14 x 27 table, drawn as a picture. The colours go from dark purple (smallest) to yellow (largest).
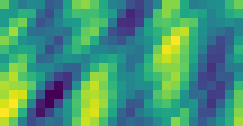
Upright stripes repeat 3 times across the table. There is no overall slope. No single row or column stands out from its neighbours.
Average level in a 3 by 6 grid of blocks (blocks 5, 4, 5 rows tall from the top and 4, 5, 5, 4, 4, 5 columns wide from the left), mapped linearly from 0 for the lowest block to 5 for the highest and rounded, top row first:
312152 | 413350 | 505131
